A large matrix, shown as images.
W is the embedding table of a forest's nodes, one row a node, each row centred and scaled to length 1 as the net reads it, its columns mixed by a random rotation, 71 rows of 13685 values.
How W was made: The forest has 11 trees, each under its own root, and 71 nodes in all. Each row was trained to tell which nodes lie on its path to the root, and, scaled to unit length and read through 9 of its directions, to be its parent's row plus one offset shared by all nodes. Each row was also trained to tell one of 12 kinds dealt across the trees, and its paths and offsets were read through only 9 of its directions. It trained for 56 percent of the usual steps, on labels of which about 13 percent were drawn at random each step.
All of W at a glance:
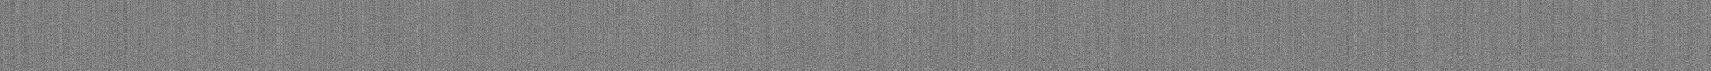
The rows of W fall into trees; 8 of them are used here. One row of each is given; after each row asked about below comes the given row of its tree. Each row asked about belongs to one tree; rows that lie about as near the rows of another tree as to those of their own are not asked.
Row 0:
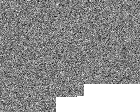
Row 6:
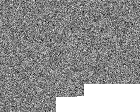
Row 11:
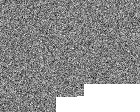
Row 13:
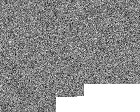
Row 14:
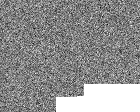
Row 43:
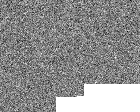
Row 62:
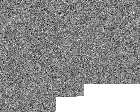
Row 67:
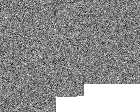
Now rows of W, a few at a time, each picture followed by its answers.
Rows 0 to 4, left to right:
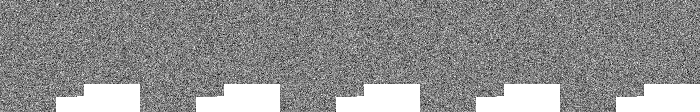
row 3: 67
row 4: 67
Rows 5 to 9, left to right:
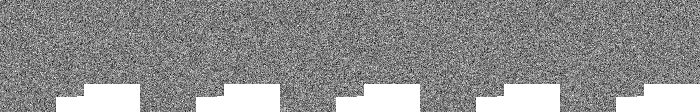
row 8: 11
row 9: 14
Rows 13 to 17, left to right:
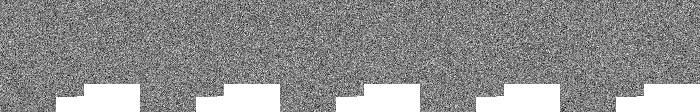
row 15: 0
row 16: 67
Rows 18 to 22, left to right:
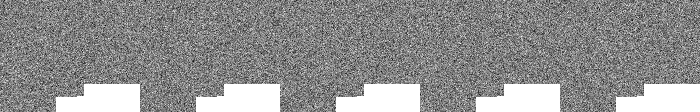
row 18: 0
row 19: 11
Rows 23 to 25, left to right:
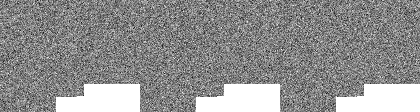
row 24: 62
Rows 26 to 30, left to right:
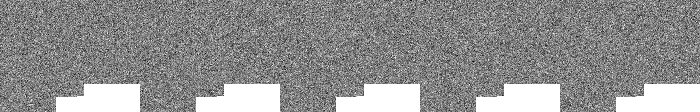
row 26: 0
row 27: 6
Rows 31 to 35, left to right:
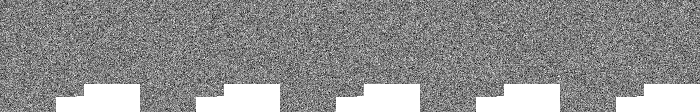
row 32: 14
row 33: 62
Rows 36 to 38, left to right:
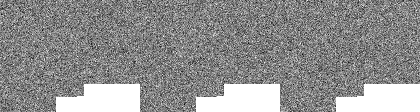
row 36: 6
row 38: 0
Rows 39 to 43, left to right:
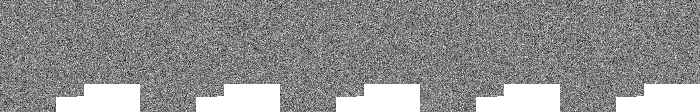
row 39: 67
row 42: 0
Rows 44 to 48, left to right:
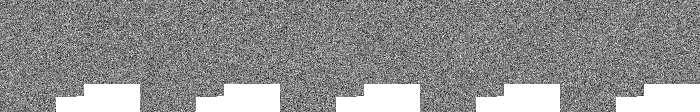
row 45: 62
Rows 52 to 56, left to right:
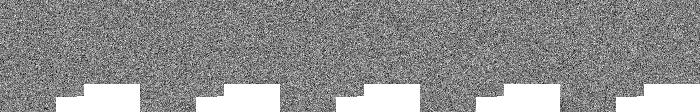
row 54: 14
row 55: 62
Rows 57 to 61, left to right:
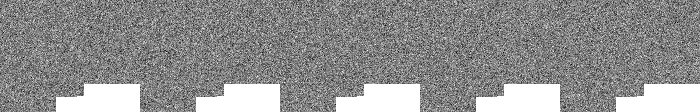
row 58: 6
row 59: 0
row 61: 14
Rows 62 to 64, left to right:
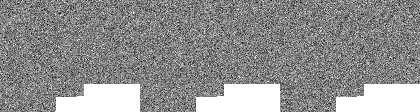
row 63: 67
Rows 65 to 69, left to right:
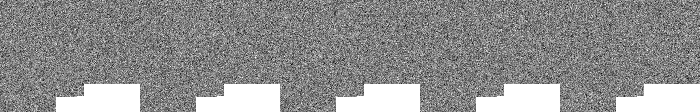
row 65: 6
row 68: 0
